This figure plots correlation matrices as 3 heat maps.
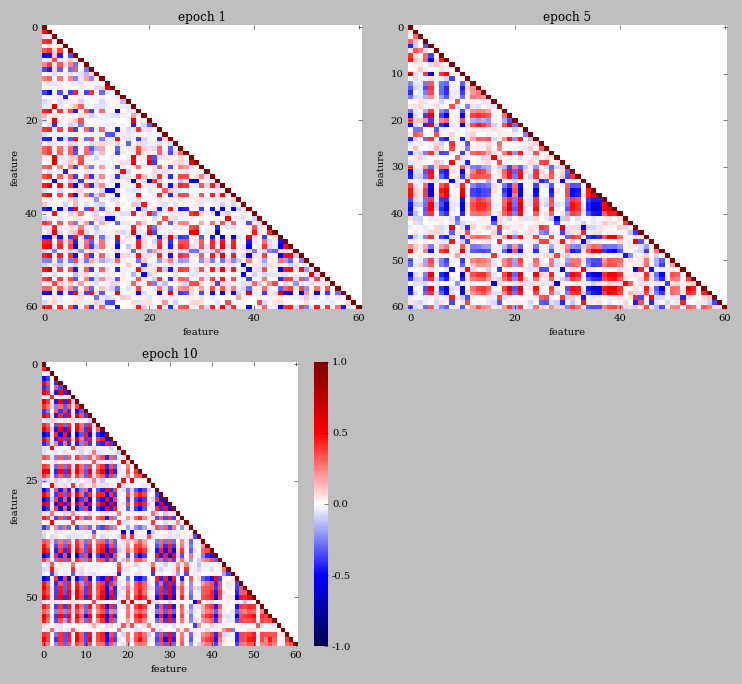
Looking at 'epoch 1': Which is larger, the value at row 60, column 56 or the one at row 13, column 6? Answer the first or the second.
the first
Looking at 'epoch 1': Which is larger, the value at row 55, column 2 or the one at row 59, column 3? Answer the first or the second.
the first
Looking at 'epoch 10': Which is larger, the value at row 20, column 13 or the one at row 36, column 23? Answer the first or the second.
the first
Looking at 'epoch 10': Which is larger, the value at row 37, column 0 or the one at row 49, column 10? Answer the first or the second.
the first
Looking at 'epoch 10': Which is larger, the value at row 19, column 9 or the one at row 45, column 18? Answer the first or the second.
the first
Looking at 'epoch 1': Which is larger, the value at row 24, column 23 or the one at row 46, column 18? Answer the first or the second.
the second
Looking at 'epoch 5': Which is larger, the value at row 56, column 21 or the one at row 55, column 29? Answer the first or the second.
the first
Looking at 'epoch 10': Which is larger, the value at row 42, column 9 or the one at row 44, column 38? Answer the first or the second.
the first
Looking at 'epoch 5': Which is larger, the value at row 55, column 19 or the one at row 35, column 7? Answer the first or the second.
the second
